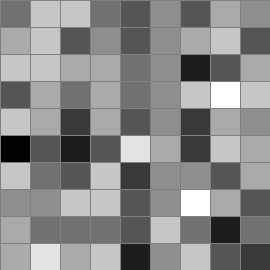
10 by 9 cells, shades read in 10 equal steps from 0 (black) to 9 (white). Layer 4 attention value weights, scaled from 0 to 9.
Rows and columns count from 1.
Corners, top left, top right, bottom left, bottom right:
4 5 6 2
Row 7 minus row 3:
0 -3 -3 1 -2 0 4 0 0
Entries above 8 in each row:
0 0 0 1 0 0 0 1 0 0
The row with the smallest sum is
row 6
